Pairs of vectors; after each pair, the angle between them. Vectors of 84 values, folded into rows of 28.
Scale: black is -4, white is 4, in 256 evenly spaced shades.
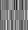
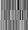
partly opposed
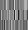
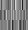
orthogonal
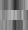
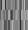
orthogonal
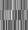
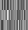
orthogonal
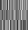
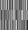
partly aligned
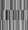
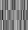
orthogonal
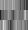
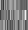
partly aligned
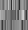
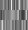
nearly opposite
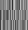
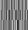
orthogonal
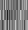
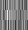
nearly opposite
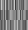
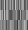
nearly opposite
